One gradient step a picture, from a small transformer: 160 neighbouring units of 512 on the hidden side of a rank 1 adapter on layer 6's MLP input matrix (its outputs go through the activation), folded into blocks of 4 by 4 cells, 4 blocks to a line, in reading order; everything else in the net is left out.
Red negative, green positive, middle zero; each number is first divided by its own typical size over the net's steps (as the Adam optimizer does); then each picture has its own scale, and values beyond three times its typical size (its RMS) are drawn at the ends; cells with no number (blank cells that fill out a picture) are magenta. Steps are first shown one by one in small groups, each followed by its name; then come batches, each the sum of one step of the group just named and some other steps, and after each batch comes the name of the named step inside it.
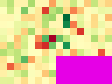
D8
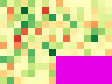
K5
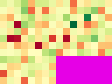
K5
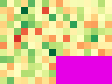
K5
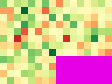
K5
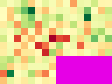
K5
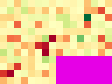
D8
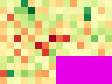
K5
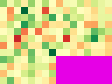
K5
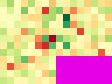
D8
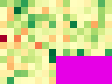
K5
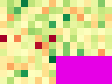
D8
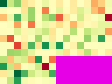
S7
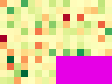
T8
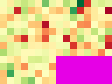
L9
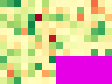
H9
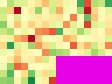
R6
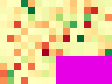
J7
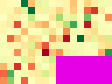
J7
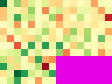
S7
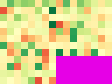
R6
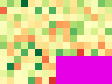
R6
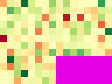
T8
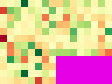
T8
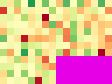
L9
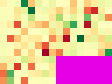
J7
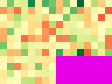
L9
